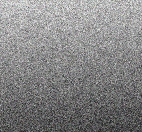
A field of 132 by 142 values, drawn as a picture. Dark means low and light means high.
Slope: up to the top. Stripes: none. Odd rows or columns: none.
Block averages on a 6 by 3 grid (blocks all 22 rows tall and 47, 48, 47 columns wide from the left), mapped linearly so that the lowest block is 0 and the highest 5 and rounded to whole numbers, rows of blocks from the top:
5 5 5 | 4 4 4 | 3 3 3 | 2 2 2 | 1 1 1 | 0 0 0
